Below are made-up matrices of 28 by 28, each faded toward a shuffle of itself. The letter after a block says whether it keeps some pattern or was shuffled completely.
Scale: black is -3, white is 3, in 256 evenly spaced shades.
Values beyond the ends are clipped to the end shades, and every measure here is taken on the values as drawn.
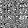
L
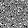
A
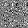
L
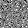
A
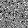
A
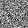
A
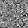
L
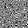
L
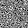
A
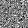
A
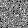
A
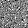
A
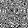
L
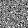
A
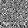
L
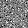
A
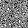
A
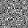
L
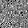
L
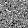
A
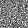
A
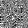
L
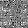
L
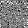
L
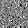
L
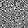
L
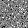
A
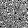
A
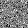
A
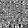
L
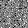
A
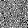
L
